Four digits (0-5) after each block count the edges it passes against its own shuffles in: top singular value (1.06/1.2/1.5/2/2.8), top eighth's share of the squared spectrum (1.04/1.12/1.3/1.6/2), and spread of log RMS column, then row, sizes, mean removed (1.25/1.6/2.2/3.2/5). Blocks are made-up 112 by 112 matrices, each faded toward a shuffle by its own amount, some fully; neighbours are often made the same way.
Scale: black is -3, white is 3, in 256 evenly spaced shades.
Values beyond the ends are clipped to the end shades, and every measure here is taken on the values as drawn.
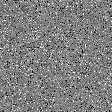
1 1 0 0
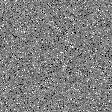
0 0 0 0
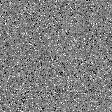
2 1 0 0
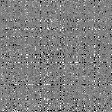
2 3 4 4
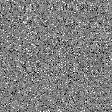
3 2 1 1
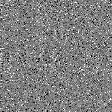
3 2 1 1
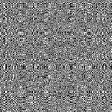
5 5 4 4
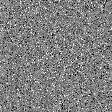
0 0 0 0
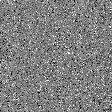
0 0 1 0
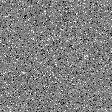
0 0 0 0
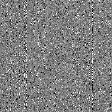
2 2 3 0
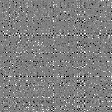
5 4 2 3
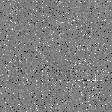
3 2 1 1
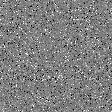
0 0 0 1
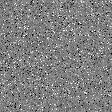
0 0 0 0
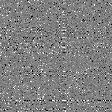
4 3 1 2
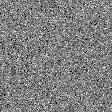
1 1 0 0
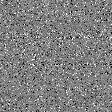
1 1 0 2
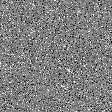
0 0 0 0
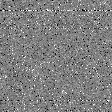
2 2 0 2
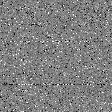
2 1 0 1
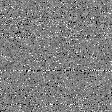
2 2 0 2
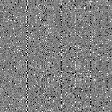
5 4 3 2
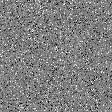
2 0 0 0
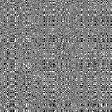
5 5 4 3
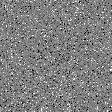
3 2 1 0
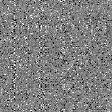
4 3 2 1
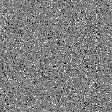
3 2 1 0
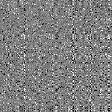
5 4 3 2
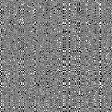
5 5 4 3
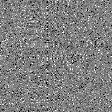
4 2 1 1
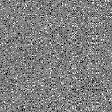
4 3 2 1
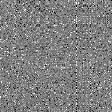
4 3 2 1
